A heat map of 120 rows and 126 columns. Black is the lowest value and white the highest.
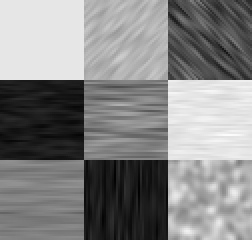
It is made of 3 by 3 panels. Panel 1,1: very high, flat. Panel 1,2: high, slanting up to the right, faint in contrast. Panel 1,3: low, slanting down to the right. Panel 2,1: very low, streaked across, faint in contrast. Panel 2,2: middling, streaked across. Panel 2,3: very high, streaked across, faint in contrast. Panel 3,1: middling, streaked across, faint in contrast. Panel 3,2: very low, streaked downward, faint in contrast. Panel 3,3: high, blotchy.
